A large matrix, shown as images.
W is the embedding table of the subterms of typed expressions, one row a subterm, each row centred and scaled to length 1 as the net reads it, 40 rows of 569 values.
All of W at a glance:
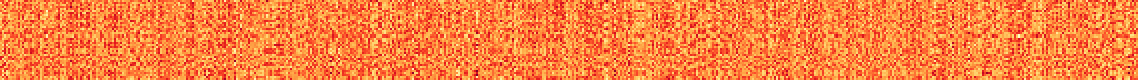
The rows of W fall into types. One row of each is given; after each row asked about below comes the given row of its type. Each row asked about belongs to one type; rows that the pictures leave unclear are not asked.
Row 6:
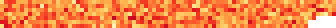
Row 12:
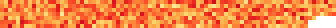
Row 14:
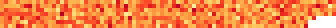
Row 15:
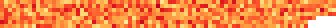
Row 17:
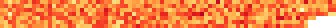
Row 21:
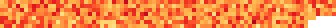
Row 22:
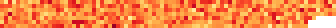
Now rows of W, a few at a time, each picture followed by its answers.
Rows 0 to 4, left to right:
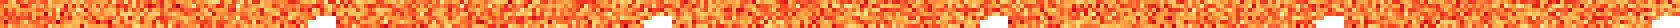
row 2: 12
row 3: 15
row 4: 12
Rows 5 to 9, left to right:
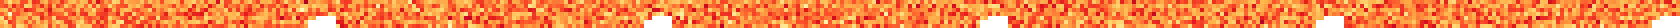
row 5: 17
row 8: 21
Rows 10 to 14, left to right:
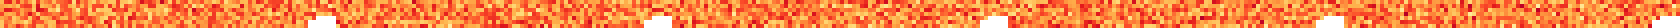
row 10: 14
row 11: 6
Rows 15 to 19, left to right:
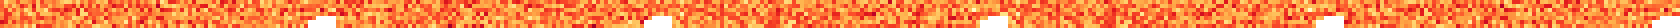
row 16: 12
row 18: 17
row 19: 15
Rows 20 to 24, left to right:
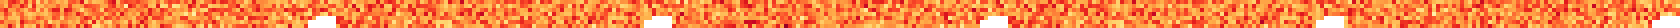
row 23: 21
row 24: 14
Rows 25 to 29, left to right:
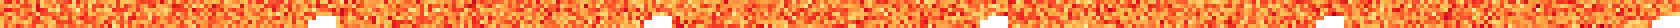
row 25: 14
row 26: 14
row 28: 15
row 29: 12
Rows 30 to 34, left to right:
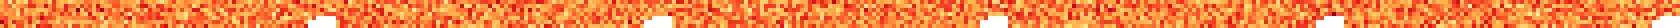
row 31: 21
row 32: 14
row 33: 15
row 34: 12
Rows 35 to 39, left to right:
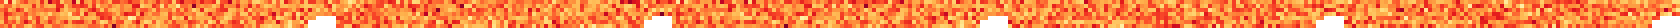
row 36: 21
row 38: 6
